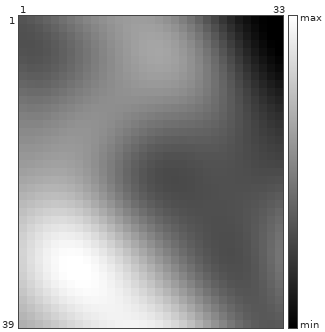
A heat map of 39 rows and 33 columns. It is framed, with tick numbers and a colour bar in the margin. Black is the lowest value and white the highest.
Slope: up to the bottom left. Ninth with the lowest average: top right. Ninth with the highest average: bottom left. Grain: smooth.
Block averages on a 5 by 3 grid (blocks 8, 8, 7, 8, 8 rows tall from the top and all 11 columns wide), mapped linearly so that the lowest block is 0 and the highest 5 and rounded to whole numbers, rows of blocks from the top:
130 / 221 / 311 / 521 / 541
